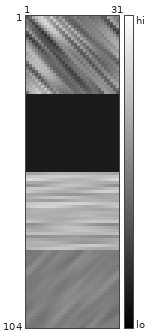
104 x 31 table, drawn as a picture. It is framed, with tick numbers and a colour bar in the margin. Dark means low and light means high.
The table splits into 4 rows of 1 panel. Panel 1,1: middling, slanting down to the right, strong in contrast. Panel 2,1: very low, flat. Panel 3,1: high, streaked across. Panel 4,1: middling, slanting up to the right, faint in contrast.
